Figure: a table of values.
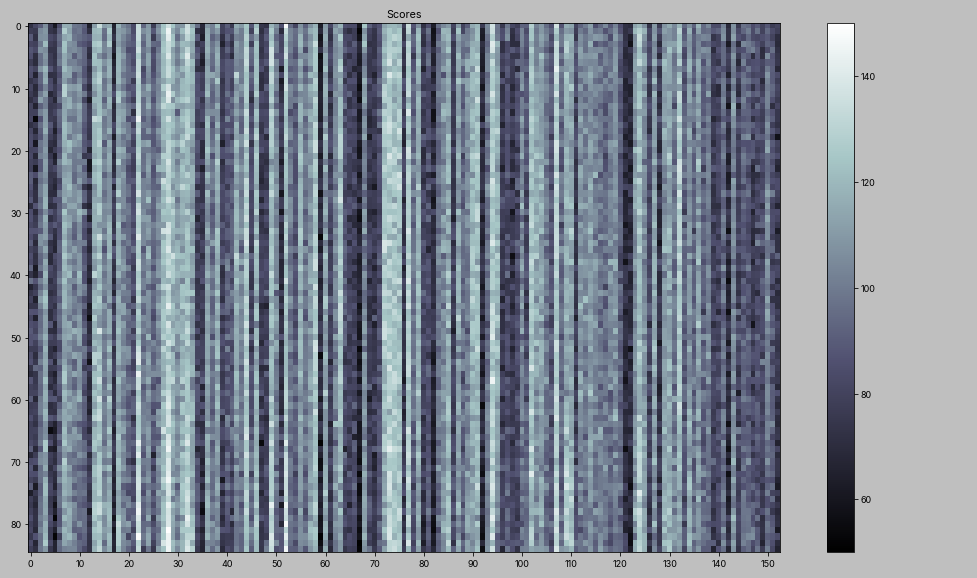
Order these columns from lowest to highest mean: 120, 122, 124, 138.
122, 120, 138, 124
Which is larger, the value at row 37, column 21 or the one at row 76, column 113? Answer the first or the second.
the second
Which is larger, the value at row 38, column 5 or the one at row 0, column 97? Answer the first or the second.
the second
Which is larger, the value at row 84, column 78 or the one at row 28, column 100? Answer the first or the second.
the second
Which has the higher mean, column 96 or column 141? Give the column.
141
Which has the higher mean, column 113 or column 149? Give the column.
113
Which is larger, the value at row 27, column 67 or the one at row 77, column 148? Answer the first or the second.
the second
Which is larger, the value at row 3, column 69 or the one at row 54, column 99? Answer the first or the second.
the second
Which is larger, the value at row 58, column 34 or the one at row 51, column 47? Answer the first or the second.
the first
